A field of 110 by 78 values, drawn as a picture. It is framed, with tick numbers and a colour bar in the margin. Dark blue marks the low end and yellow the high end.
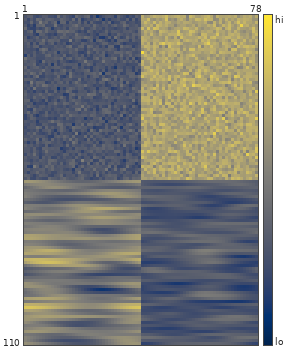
The table splits into 2 rows of 2 panels. Panel 1,1: low, fine-grained. Panel 1,2: high, fine-grained. Panel 2,1: middling, streaked across, strong in contrast. Panel 2,2: low, streaked across.
